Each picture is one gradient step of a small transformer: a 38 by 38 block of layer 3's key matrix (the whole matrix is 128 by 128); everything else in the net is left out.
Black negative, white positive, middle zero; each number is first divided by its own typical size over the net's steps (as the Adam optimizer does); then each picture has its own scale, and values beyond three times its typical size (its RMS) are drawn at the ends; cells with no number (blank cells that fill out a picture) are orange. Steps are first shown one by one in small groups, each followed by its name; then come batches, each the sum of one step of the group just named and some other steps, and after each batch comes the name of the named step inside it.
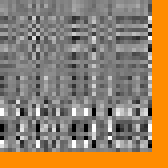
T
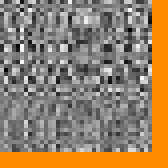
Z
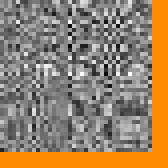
T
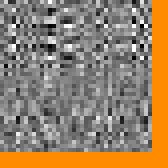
T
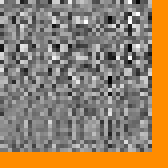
Z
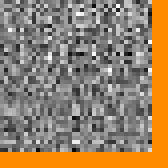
Z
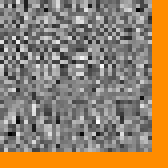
Z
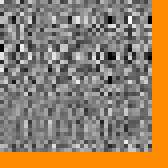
Z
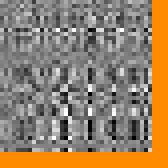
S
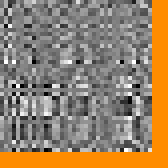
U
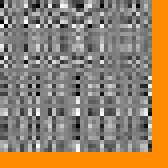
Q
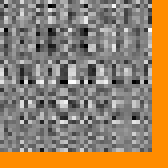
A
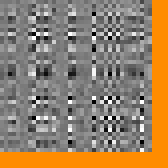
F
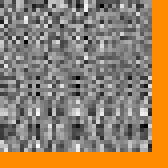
Q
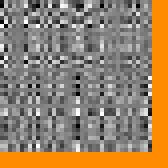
Q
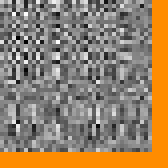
S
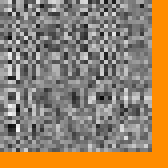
A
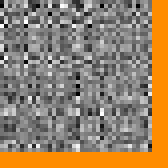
Q
